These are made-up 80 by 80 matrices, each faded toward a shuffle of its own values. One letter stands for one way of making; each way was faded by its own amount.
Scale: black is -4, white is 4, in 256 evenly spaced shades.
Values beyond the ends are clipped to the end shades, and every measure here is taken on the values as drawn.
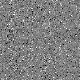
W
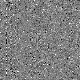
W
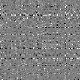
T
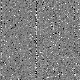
W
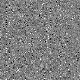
W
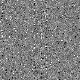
W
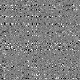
T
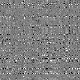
T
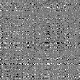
T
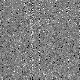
W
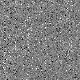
W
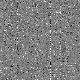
W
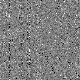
W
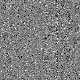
W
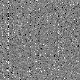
W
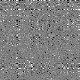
T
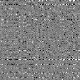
T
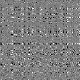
T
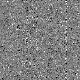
W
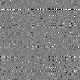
T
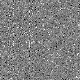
W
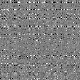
T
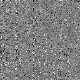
W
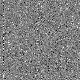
W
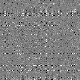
T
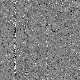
W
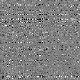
T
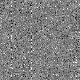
W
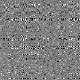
T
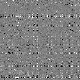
T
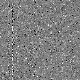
W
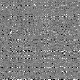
T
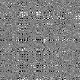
T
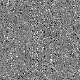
W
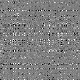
T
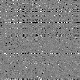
T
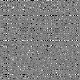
T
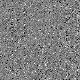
W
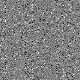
W
